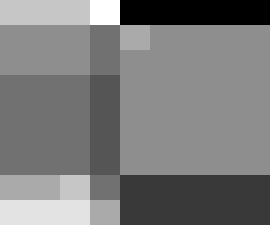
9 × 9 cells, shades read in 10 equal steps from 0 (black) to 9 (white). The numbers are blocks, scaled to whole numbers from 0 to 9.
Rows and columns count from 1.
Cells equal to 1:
0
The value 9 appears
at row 1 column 4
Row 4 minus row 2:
-1 -1 -1 -1 -1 0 0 0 0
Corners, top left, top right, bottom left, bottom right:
7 0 8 2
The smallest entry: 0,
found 5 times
